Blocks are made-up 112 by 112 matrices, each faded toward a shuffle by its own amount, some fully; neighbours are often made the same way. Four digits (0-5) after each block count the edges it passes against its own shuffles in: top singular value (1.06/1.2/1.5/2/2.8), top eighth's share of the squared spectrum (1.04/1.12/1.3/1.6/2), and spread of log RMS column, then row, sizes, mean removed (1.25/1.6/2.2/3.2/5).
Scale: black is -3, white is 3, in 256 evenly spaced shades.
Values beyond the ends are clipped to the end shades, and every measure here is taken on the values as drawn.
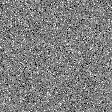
0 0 0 0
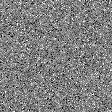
0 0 0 0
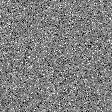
0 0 0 0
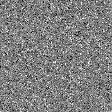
0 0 2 0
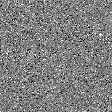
2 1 0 1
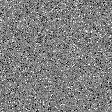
0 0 0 0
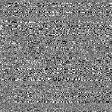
4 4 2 4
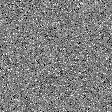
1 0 0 0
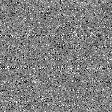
3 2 0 2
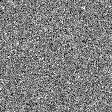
1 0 0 0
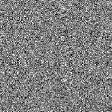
4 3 2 2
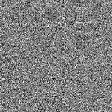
4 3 2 1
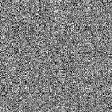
4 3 2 2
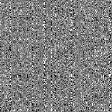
4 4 4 1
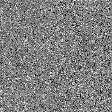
0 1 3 0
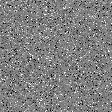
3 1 0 0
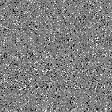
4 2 1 1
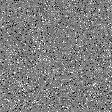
3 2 0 1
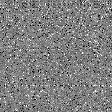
4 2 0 2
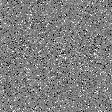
3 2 0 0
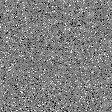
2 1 0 0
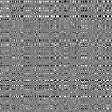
5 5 4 4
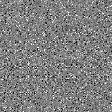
4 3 1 2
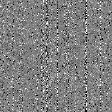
2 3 4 0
